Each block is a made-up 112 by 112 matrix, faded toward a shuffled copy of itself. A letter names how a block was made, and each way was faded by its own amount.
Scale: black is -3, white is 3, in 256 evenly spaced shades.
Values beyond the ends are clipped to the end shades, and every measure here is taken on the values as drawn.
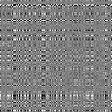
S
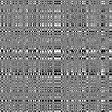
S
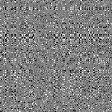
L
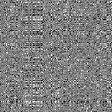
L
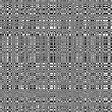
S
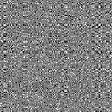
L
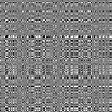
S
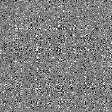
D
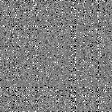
D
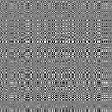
S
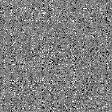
D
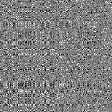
L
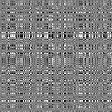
S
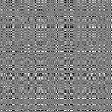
S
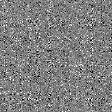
D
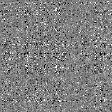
D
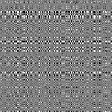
S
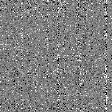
D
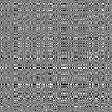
S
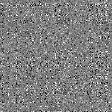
D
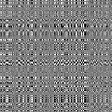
S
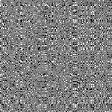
L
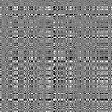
S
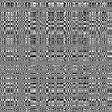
S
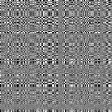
S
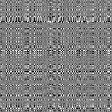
S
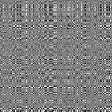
S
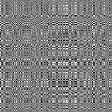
S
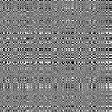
S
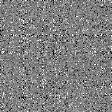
D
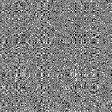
L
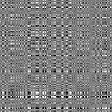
S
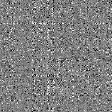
D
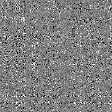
D
